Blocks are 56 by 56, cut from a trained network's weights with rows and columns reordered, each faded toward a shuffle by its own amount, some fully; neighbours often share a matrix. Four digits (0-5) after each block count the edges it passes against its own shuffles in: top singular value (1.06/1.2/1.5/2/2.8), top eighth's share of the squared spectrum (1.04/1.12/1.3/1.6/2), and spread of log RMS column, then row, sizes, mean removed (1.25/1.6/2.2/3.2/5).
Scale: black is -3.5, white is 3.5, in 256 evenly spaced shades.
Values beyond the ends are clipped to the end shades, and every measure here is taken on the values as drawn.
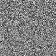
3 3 0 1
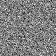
1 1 0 0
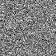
2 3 0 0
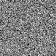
2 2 0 0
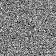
0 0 0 0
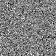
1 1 0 0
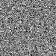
2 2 0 0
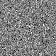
0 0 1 0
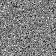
0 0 0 0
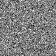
0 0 0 0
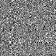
2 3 2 1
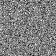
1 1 0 0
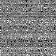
3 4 3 2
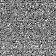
2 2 0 1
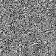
2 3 1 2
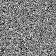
0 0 0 0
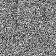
1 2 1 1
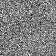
1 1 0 0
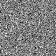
1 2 0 1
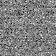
1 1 1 0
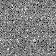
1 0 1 0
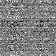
3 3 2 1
